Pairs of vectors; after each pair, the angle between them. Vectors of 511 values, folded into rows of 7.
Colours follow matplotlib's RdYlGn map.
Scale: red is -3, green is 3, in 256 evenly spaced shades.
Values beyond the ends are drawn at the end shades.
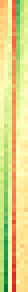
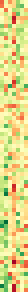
partly aligned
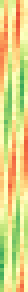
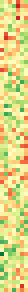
partly aligned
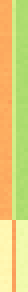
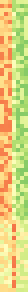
nearly parallel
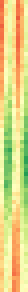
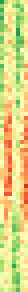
nearly opposite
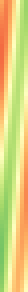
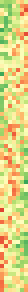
partly opposed
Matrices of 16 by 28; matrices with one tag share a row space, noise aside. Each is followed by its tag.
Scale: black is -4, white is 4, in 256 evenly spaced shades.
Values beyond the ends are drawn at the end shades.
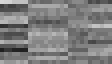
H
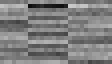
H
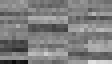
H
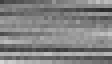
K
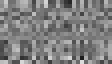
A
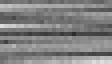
K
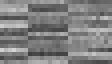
H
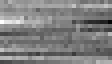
K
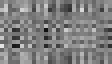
A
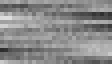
K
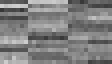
H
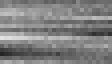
K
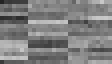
H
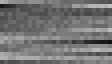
K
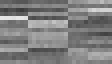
H
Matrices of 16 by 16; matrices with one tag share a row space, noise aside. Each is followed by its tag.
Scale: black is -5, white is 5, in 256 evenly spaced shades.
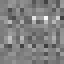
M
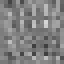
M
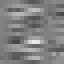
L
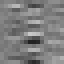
L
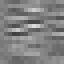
L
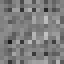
M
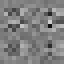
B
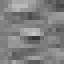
L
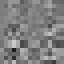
B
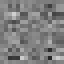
B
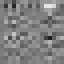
B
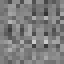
M
